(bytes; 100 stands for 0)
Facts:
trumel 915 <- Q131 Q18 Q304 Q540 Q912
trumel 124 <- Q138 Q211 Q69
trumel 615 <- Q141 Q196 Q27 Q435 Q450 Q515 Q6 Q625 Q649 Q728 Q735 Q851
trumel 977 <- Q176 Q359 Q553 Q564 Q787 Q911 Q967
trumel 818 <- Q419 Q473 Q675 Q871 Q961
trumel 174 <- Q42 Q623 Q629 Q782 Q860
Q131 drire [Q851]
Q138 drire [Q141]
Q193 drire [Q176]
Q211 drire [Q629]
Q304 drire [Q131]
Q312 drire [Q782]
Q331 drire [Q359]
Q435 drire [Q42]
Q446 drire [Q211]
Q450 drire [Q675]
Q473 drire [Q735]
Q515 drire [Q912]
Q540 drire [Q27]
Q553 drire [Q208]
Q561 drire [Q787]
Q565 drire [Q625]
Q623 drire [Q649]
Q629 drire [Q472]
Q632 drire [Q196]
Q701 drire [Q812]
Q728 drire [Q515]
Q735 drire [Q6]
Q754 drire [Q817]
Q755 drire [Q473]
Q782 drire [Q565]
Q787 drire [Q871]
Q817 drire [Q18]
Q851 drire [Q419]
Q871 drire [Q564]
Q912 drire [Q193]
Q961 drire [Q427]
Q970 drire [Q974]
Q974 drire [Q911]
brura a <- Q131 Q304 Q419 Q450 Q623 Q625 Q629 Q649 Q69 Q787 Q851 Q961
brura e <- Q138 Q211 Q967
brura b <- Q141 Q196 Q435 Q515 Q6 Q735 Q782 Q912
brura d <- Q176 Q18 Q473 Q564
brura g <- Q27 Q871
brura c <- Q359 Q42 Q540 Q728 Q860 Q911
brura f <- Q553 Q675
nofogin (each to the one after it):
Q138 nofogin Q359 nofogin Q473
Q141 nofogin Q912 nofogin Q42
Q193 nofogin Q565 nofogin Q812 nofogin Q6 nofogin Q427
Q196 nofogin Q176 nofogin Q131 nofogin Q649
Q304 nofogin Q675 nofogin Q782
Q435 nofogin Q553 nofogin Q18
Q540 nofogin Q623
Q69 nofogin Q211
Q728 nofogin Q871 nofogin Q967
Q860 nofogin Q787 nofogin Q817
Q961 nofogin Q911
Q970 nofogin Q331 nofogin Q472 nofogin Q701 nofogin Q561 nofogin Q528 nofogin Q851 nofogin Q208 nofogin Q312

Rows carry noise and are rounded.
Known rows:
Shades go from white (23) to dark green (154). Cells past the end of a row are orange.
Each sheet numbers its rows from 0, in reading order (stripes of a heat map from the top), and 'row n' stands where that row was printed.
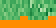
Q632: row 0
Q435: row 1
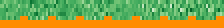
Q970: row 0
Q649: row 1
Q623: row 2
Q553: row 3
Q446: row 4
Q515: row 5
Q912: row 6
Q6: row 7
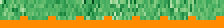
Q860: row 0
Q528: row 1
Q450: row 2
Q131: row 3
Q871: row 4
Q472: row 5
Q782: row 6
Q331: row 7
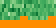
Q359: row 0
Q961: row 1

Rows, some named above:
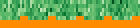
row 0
Q565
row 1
Q435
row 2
Q629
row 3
Q176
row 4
Q131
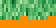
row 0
Q473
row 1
Q553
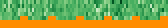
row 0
Q565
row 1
Q564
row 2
Q312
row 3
Q735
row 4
Q131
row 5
Q6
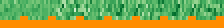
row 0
Q446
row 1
Q561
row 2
Q211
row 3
Q564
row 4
Q787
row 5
Q27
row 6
Q787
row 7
Q911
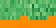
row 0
Q755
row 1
Q193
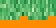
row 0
Q553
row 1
Q18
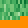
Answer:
Q675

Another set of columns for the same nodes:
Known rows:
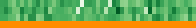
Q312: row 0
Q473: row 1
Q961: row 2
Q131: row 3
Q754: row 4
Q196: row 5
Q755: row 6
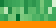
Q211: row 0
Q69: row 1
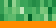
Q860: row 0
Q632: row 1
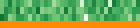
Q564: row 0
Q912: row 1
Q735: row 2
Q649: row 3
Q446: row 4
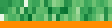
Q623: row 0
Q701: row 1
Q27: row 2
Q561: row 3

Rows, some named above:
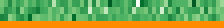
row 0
Q564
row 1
Q871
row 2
Q967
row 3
Q911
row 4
Q787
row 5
Q629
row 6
Q472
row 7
Q782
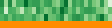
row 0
Q911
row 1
Q967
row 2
Q176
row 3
Q435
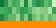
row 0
Q446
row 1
Q553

